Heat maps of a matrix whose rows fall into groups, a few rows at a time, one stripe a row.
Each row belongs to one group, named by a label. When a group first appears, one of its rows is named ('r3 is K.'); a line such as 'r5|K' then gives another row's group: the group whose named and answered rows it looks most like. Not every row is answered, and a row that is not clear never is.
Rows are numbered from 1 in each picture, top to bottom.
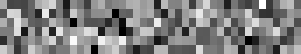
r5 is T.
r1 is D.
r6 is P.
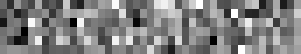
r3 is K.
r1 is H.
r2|T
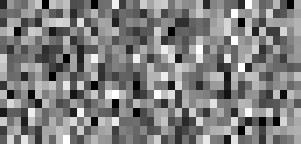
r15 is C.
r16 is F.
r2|F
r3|C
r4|P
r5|F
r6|H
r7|H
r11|H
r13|K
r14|P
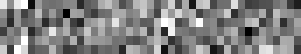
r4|T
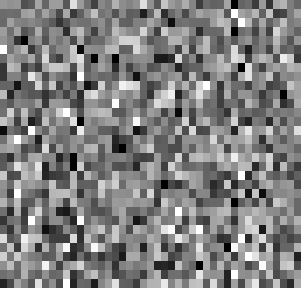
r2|F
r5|D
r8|C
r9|K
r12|H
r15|K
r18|F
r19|K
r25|K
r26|H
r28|F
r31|F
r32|H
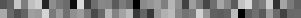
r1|K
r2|P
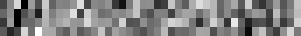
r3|T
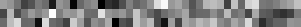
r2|T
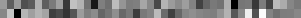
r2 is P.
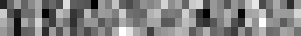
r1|H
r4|D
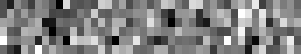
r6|D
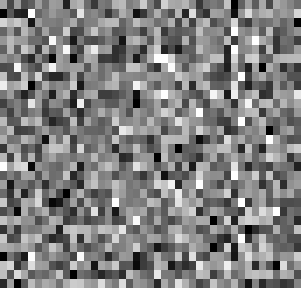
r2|K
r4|F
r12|K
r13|H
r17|C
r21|H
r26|T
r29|K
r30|P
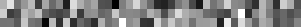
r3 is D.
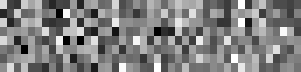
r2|H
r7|F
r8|D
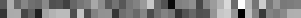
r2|C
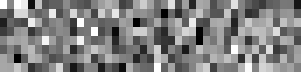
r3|K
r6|F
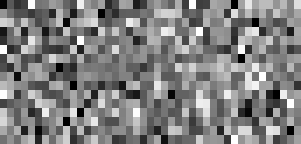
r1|K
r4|H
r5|K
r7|C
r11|P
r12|D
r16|F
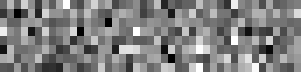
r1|F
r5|F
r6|D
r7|P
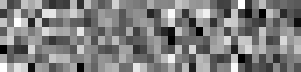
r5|P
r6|K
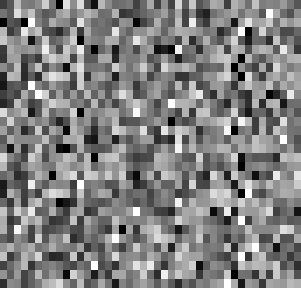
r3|K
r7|C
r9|C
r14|P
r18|P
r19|P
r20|T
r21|K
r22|C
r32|C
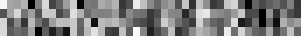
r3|P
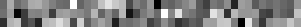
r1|T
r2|T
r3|C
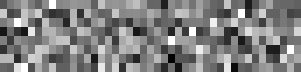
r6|D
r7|P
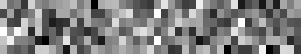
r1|P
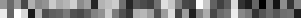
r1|P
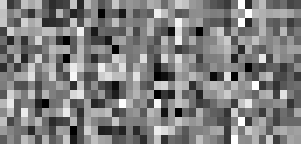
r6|C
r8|T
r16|F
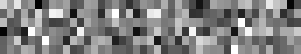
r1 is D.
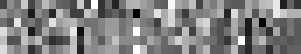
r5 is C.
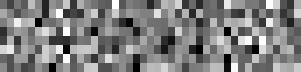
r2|H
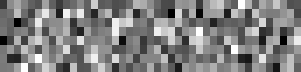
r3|D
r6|F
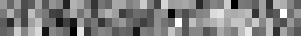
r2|P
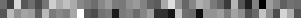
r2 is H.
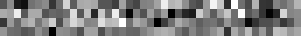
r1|T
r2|P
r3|T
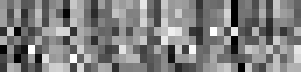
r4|T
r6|K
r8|C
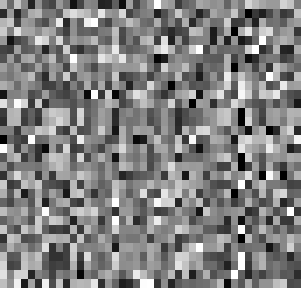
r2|T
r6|H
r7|T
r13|C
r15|D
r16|K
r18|C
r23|H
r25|H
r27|C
